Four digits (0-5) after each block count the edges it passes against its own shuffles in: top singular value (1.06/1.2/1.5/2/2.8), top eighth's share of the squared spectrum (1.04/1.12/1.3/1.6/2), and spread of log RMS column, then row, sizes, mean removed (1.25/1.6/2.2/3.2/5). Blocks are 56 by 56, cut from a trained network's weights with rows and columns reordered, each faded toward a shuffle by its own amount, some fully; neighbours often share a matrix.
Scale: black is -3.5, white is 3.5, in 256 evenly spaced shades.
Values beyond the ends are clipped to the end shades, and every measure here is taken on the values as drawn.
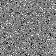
1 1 0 1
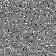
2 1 0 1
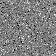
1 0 0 0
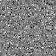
3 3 0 2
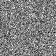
0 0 0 0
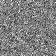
0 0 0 0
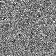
0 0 0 0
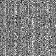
3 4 2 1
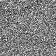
0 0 0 0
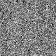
0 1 0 0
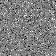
0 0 0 0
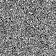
0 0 0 0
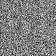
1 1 0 0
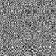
4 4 0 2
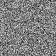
0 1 0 0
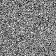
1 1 0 0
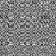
4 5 1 3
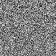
2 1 0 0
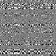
4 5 1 4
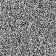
1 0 0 0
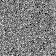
0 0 0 0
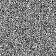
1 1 0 0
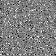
3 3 0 2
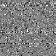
3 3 0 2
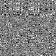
3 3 0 2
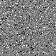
2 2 0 2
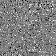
3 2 0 2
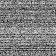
4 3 0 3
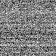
3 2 0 1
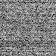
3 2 0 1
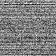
4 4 0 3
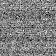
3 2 0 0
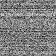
3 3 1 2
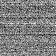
3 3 0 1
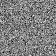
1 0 0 0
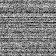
4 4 0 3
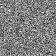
2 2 0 0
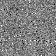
2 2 0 1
